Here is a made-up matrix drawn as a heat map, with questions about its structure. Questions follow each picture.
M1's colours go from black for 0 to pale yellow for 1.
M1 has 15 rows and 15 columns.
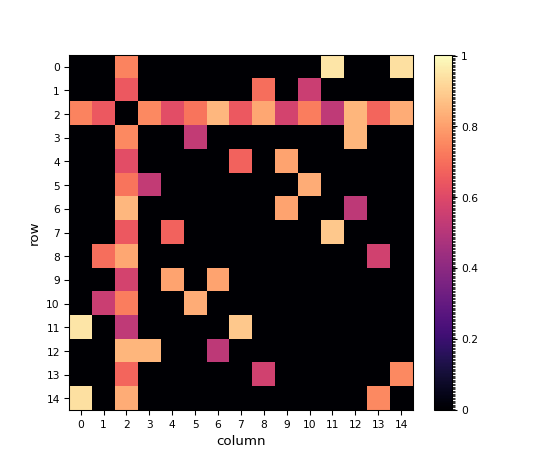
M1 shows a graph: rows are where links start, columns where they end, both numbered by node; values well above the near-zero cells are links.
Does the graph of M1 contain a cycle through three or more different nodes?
yes
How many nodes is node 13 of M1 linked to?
3
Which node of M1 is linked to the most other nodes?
node 2
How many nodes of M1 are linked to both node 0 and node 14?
1
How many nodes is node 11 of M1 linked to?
3
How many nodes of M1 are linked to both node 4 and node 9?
1
